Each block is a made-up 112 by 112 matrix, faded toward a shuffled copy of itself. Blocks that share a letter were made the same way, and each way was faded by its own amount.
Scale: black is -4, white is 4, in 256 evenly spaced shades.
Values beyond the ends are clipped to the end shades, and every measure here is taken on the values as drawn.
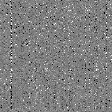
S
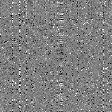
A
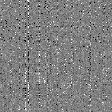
A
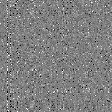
S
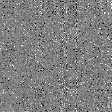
S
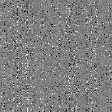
S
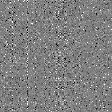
S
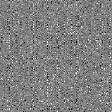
A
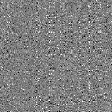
A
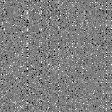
S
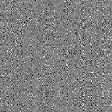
A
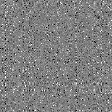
S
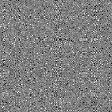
A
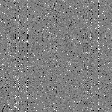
S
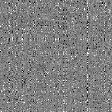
A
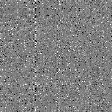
S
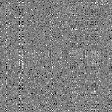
A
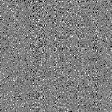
A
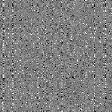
A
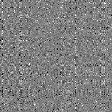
A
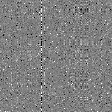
A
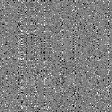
A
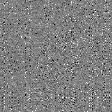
S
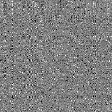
A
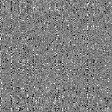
A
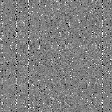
A
